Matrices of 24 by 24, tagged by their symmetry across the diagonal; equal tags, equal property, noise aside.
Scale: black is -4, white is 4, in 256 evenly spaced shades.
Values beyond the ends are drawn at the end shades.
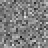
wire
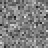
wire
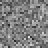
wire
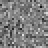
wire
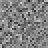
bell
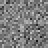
bell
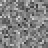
bell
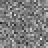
wire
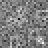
bell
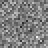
bell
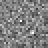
bell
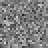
wire
